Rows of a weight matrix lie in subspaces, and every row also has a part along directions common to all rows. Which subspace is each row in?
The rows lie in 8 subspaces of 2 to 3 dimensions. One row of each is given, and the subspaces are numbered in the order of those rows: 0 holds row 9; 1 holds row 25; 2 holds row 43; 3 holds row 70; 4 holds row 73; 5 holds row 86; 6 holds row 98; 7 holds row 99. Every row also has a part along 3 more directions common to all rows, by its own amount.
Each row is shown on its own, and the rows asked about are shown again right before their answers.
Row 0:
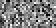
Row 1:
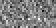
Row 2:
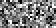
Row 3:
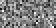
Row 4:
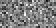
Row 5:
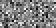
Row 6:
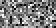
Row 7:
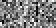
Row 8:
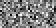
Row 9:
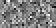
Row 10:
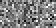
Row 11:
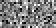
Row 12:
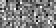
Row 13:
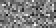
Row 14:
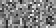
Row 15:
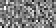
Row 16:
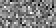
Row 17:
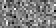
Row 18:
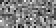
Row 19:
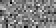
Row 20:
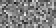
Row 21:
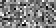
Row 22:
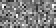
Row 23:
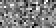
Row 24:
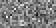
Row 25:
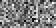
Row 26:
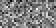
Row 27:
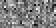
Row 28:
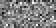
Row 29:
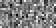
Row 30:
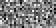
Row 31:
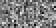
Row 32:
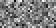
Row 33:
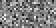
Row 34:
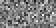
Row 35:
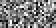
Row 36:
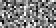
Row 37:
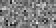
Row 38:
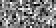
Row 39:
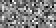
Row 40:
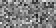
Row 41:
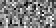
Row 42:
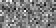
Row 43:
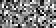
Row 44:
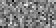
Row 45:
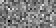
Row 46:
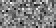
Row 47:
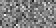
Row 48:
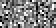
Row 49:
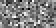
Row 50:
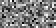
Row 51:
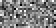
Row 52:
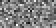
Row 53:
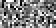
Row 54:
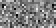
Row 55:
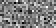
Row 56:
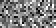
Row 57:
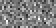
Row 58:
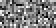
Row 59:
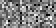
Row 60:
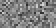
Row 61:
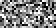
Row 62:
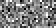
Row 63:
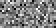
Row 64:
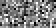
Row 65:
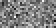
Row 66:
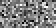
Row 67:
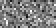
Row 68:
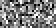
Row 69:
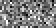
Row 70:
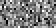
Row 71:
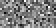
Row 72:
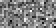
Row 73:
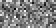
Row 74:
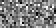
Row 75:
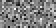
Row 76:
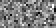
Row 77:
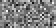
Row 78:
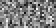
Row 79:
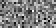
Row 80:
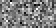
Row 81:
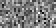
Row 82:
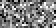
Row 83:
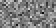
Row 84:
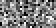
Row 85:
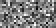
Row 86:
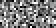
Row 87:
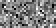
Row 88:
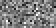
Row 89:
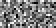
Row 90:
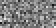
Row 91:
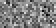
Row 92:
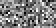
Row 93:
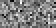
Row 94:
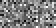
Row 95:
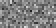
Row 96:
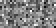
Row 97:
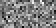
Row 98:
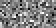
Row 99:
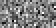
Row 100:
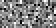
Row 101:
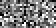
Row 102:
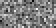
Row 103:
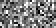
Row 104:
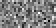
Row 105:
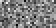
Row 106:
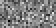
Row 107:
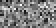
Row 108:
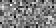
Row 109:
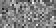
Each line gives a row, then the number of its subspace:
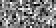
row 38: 6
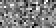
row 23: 3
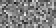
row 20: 1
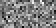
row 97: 1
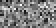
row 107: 4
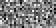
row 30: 5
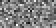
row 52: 5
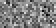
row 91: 0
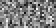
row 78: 0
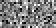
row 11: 7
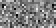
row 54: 7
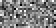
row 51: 4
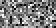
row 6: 0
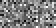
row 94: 1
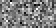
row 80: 6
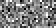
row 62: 4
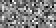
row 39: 4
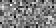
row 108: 4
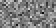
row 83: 6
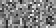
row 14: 0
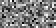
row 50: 4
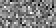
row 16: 2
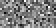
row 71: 5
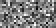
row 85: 0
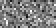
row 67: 3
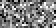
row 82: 5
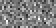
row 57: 3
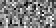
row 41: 0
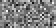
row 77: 1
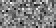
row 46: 6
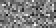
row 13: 0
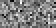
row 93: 0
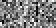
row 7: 1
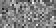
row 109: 1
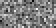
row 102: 5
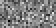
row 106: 5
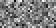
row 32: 6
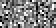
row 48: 7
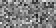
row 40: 1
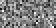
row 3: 2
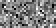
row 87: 7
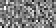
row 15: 2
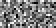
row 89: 0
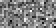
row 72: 3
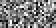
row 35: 5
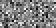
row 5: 4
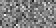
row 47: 5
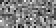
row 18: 5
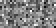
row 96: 3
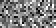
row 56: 2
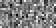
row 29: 3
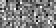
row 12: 2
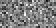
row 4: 1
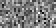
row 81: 7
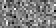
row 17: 3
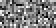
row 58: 4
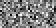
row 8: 6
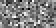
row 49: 6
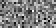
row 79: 7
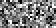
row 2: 0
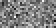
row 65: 4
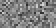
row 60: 6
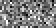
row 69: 3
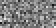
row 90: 7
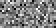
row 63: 6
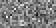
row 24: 1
